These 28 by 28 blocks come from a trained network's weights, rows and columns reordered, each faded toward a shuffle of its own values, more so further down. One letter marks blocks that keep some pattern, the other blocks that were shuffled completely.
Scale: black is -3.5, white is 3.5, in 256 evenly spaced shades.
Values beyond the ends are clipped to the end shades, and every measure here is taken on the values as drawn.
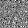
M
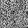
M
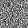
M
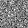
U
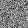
U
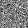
U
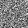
U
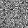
M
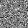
M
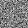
M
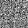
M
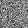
U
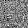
M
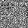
M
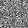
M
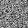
U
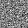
U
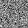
U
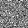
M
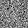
U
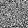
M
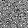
U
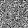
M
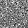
U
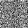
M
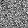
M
